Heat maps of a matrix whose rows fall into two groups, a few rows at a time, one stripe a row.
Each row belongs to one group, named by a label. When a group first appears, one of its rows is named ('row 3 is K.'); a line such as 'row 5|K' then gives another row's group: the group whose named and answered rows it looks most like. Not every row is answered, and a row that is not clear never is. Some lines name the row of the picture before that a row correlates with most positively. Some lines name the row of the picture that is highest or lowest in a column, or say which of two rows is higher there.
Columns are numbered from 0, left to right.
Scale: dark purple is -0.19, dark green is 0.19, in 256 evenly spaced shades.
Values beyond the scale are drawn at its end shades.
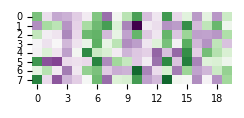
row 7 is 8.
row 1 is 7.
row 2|8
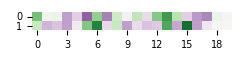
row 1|8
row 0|8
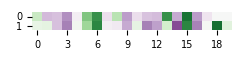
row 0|8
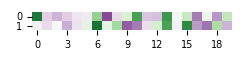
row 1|8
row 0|8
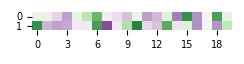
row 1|8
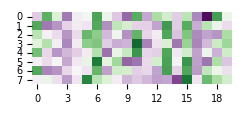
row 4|8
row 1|8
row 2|8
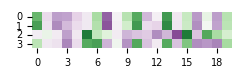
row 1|8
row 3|8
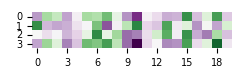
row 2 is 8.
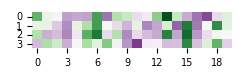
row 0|8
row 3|7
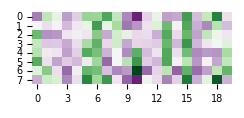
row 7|7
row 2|8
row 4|8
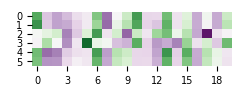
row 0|8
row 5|8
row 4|8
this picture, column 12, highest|2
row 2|8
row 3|7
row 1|8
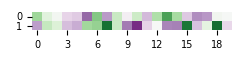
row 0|8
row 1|7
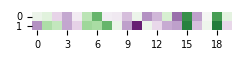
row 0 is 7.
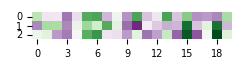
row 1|7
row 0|8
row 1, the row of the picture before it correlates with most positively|1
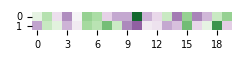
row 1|7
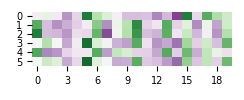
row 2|8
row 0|7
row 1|8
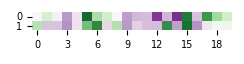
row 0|7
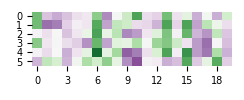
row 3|8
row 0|8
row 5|7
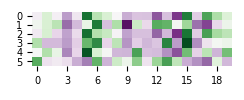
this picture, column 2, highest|1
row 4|7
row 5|8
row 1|8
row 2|7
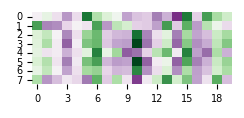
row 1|8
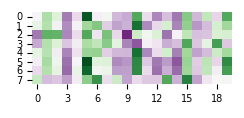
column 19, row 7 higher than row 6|No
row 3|7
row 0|7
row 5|7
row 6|7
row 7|8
